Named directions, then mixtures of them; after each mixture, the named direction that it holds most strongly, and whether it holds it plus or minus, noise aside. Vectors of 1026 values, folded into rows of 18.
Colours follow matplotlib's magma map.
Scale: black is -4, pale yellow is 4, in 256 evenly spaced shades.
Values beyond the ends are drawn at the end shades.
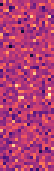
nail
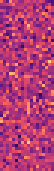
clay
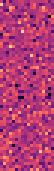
nail, minus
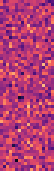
clay, plus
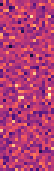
nail, plus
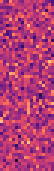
clay, plus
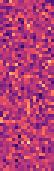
clay, plus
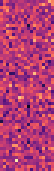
clay, minus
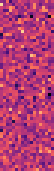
nail, minus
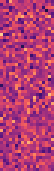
clay, plus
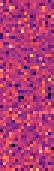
nail, minus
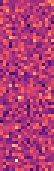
clay, minus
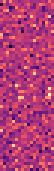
nail, plus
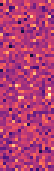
nail, plus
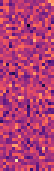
clay, minus
